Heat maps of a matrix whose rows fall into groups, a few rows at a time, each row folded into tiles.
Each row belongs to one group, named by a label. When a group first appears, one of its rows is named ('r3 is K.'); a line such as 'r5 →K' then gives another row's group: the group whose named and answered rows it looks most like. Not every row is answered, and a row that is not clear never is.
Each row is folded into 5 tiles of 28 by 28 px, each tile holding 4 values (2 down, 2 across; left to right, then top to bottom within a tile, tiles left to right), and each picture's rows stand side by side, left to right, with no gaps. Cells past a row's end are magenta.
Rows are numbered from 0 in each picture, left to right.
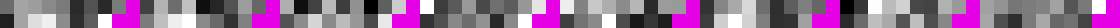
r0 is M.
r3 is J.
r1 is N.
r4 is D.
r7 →D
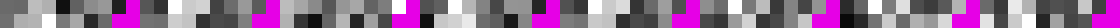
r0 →N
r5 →M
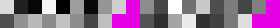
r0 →J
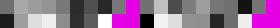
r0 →M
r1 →M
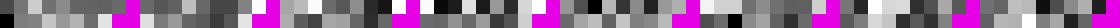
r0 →M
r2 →D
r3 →J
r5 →D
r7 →N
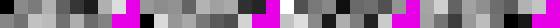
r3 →D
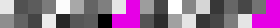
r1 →M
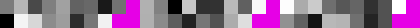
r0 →M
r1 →J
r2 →D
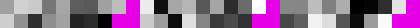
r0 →D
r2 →M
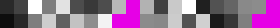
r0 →M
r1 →J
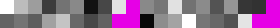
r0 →D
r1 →M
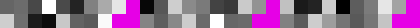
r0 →J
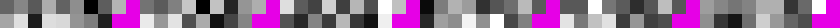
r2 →J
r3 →N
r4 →N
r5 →D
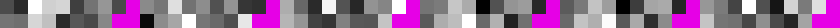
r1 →M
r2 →J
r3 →N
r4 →N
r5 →J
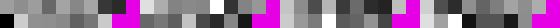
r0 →M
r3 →J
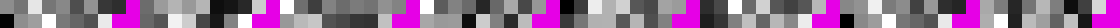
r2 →J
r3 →J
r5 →M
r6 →M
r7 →D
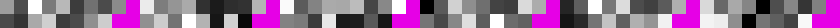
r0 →M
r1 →D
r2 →D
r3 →N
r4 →M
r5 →J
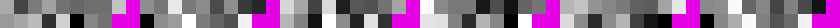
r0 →J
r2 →D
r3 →J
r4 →D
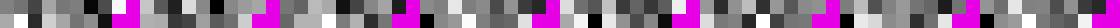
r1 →J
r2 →N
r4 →D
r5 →J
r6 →M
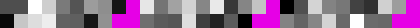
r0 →N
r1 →D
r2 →N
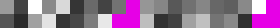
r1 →D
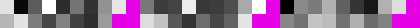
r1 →J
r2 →N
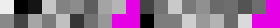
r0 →J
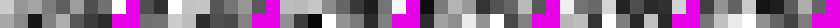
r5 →N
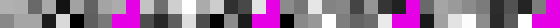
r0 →J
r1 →D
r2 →M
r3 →M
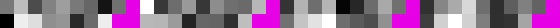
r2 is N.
